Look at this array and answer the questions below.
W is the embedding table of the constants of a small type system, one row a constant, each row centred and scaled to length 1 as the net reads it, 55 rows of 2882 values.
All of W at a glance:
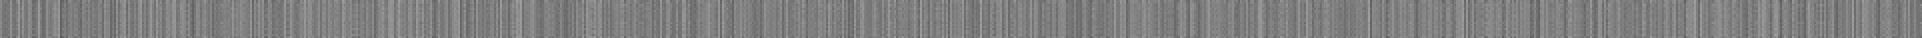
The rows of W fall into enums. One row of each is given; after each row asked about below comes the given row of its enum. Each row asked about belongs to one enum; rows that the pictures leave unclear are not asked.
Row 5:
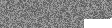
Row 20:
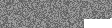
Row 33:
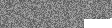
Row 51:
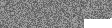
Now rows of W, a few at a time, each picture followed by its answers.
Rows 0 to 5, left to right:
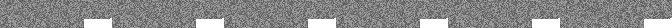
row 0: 20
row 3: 20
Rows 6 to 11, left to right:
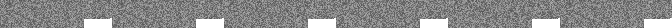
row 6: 33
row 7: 33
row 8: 51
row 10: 5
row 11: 33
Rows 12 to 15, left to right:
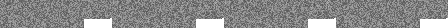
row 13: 5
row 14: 5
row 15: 20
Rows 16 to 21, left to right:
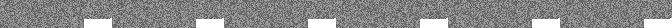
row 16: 51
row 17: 33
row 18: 20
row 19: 5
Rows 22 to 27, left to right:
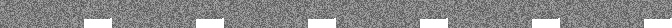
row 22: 51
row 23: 5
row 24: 51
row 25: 20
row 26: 5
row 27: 20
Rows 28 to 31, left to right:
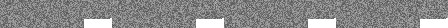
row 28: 20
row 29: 5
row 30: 20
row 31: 51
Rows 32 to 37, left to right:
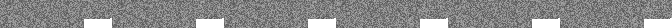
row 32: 20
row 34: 33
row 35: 51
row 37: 51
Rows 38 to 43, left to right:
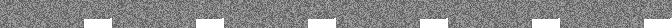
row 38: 20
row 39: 33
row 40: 5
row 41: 20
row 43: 51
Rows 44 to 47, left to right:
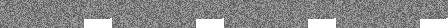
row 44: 51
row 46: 33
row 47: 5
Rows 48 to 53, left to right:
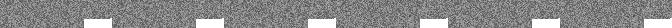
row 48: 20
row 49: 33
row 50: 5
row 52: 20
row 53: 51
